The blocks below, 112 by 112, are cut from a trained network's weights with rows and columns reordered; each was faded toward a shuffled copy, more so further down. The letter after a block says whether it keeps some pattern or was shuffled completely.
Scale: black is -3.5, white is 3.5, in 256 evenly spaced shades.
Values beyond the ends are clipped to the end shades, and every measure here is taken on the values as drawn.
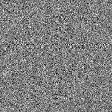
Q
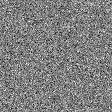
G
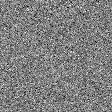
G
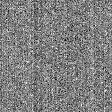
Q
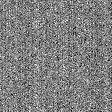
Q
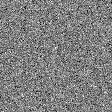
G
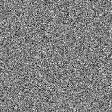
Q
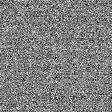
Q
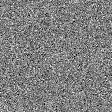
G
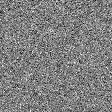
G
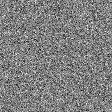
G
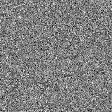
Q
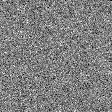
G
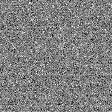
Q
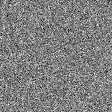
G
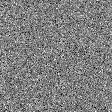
G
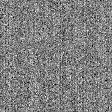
Q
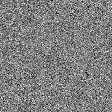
Q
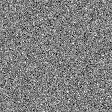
G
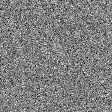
G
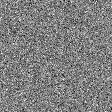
G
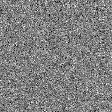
Q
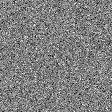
G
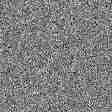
G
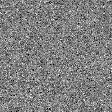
Q
